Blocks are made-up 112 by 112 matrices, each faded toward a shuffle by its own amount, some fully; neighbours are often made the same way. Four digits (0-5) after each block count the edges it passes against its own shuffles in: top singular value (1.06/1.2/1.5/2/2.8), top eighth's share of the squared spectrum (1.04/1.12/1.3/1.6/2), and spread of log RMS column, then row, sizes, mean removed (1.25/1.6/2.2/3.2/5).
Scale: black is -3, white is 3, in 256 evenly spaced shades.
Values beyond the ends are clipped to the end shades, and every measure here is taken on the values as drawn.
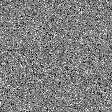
2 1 0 0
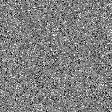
3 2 1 1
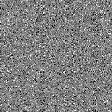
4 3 2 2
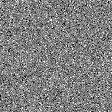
3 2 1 0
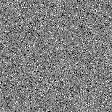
3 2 0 0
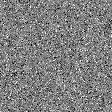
0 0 0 0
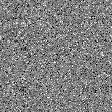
3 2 0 0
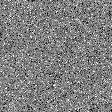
0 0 0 0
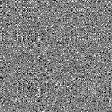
4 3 2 2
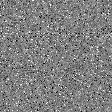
2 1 0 1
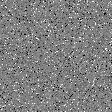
0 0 0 0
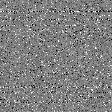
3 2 0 2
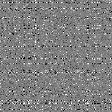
4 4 2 3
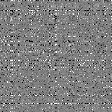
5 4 2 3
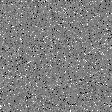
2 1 0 0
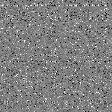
3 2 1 1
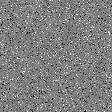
0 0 0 0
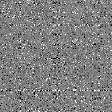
4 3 2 3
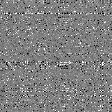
4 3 2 3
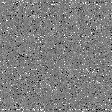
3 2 1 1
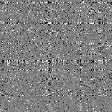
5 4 2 3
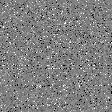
3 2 1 1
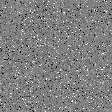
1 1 0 0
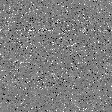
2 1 0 1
